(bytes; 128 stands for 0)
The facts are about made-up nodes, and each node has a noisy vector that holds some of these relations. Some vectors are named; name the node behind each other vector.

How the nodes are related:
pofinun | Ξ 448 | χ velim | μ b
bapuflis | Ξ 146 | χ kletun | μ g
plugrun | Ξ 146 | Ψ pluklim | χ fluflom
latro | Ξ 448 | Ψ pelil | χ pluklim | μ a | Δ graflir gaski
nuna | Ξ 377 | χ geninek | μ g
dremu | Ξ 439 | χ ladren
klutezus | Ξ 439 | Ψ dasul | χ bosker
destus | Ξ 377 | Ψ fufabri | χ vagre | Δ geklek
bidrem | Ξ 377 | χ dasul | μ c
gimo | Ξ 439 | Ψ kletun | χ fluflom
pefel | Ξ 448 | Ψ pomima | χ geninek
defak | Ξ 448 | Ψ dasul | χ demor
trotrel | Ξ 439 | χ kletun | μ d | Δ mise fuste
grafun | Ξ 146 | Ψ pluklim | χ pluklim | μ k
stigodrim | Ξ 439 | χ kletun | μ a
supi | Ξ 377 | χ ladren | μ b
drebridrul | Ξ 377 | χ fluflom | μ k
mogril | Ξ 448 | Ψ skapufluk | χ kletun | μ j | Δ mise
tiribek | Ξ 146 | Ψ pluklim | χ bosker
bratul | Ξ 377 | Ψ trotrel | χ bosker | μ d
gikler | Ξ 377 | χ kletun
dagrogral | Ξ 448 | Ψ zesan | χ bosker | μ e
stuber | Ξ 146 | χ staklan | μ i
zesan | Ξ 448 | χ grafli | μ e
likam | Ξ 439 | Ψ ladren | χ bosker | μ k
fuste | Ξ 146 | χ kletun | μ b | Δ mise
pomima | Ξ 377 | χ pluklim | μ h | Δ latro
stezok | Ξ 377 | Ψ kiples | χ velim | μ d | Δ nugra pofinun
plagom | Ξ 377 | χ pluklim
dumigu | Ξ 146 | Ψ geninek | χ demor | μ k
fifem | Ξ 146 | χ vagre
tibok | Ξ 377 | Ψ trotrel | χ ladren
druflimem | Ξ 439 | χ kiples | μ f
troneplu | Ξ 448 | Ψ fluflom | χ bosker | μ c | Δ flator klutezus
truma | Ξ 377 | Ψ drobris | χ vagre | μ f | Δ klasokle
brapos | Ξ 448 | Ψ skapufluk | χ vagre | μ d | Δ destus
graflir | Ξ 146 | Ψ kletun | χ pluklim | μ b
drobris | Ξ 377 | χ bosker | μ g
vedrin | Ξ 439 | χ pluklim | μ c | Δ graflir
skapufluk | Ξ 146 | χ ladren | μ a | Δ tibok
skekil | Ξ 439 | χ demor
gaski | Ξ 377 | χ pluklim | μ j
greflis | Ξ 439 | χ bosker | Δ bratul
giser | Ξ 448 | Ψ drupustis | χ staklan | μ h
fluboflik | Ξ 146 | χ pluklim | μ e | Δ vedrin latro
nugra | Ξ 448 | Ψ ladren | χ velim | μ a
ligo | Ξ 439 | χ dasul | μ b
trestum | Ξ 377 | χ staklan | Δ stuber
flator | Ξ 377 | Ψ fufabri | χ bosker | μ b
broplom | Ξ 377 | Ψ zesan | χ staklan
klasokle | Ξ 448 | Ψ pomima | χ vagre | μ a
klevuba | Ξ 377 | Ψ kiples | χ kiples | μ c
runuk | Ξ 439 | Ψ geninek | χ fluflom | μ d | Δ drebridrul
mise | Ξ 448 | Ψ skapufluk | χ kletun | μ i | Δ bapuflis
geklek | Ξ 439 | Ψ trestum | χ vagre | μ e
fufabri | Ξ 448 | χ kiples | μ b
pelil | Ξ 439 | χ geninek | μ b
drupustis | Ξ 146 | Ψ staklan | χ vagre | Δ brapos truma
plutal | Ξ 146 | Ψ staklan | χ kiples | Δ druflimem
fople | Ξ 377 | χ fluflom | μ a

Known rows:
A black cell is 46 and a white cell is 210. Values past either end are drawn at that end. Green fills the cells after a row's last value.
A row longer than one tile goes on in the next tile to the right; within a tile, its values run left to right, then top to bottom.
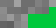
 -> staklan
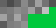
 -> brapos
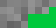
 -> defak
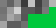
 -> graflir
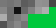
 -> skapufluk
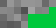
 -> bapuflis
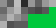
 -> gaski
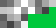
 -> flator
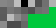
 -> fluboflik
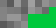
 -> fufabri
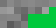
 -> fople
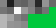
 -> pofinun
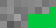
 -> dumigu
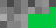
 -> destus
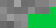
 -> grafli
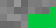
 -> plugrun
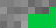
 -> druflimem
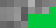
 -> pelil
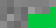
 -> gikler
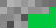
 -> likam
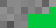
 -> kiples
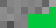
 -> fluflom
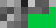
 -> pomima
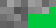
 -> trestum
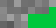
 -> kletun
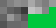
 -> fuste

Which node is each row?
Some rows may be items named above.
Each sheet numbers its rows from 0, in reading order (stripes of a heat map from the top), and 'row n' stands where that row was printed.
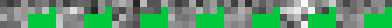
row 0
geklek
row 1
nugra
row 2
pomima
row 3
klasokle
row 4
stezok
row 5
klutezus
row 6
destus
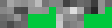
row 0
mise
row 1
nugra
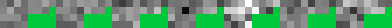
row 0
bidrem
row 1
bapuflis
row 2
geklek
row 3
skapufluk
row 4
klutezus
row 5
truma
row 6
greflis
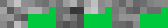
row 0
bosker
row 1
mogril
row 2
plagom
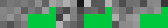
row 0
pluklim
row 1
pomima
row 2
tibok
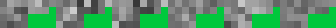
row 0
mise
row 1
graflir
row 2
latro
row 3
giser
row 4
bratul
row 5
plagom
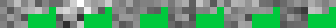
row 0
dagrogral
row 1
troneplu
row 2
drebridrul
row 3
runuk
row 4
drobris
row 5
fuste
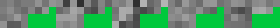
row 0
grafun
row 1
stezok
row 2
vedrin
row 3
stuber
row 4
plutal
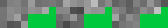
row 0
zesan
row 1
mise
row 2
drupustis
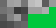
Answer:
trotrel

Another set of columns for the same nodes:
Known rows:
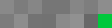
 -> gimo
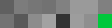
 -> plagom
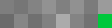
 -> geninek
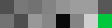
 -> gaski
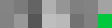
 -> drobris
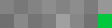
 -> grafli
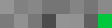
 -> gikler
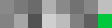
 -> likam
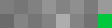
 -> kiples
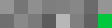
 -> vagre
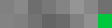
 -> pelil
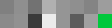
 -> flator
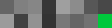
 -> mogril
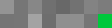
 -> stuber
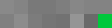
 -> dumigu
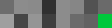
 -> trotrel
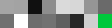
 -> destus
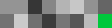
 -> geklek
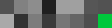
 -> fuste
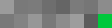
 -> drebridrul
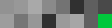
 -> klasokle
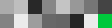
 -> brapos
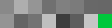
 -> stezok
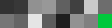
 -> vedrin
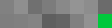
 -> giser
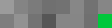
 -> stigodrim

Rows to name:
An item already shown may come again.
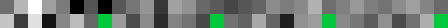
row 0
truma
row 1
mise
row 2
graflir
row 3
pofinun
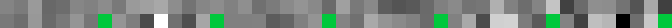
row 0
druflimem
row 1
troneplu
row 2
giser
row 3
skapufluk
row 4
tiribek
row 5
fluboflik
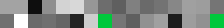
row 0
destus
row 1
grafun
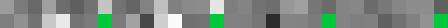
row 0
bratul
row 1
bosker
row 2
bapuflis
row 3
zesan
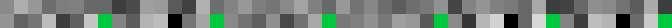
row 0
stezok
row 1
latro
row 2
pofinun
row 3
tibok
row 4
pomima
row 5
fluboflik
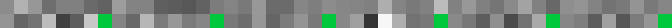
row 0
stezok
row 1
runuk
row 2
druflimem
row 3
klutezus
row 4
pofinun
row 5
nugra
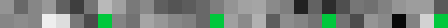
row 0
greflis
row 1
skapufluk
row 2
drupustis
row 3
gaski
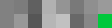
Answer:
dagrogral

